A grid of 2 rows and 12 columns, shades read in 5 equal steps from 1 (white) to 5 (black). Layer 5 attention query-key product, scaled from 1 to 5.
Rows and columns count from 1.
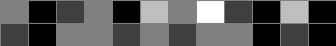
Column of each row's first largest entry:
2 2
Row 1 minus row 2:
-1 0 1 0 1 -1 -1 -2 1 0 -2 0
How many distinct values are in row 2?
3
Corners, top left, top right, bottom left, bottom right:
3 5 4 5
